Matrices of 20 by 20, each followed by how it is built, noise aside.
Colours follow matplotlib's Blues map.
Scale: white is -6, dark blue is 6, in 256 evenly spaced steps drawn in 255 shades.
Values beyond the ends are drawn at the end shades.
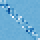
banded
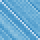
Toeplitz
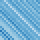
Toeplitz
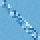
banded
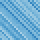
Toeplitz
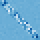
banded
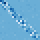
banded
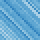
Toeplitz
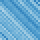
Toeplitz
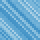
Toeplitz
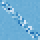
banded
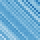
Toeplitz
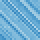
Toeplitz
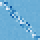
banded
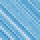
Toeplitz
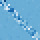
banded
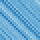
Toeplitz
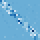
banded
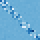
banded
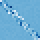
banded
